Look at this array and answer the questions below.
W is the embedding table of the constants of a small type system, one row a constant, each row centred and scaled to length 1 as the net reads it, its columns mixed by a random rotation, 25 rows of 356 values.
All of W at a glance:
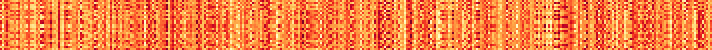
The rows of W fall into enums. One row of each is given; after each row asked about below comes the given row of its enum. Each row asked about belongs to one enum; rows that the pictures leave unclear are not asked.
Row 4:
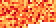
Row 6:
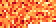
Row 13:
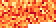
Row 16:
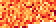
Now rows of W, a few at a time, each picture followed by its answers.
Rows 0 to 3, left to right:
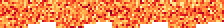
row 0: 4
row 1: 16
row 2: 4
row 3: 13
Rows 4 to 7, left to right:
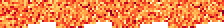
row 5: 16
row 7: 16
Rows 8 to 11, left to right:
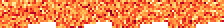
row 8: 13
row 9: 16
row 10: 6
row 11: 6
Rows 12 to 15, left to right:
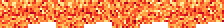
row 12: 13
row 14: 6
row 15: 13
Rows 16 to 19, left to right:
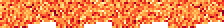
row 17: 6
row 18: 6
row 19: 16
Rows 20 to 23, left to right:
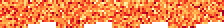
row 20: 4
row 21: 6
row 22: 13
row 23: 16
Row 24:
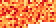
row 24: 4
